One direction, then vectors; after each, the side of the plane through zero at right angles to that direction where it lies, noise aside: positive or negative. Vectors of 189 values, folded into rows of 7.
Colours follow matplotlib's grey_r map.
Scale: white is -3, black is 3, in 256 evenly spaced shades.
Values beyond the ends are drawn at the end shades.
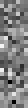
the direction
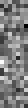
negative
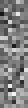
positive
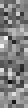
positive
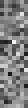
negative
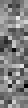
negative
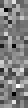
negative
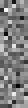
positive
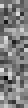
positive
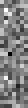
negative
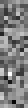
positive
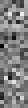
negative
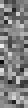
positive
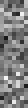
negative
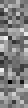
positive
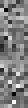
negative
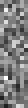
negative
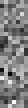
negative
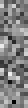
positive
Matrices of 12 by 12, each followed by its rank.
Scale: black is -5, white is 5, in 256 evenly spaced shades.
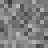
full rank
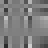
one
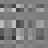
one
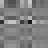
one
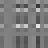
one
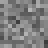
full rank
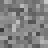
full rank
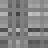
one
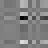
one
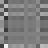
one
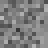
full rank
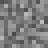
full rank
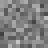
full rank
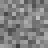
full rank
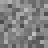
full rank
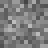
full rank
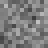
full rank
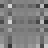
one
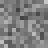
full rank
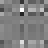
one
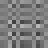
one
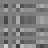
one
